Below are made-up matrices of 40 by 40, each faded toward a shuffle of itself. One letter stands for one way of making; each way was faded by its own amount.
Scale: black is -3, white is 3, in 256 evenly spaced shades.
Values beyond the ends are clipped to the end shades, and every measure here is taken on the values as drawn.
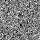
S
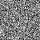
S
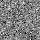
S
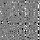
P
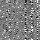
P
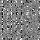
P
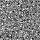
S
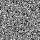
S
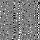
P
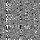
P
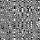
P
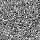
S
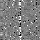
P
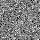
S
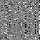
P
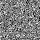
S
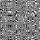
P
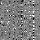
P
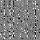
P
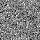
S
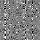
P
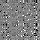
P
